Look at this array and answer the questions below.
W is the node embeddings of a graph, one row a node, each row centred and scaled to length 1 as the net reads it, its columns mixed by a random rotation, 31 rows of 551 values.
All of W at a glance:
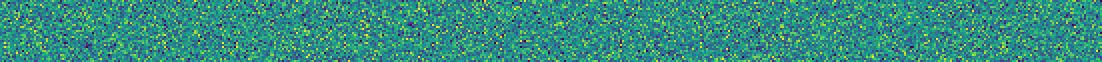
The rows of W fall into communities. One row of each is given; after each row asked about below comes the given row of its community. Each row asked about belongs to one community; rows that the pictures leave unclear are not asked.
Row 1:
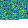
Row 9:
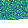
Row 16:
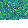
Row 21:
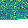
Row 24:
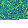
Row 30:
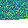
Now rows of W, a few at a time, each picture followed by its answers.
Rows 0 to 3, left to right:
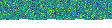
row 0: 16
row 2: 21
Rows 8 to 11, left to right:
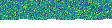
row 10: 1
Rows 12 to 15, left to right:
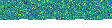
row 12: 24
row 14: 30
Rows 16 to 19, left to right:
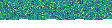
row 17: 21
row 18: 24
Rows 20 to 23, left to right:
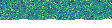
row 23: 21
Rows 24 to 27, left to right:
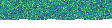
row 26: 9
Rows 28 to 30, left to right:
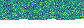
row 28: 1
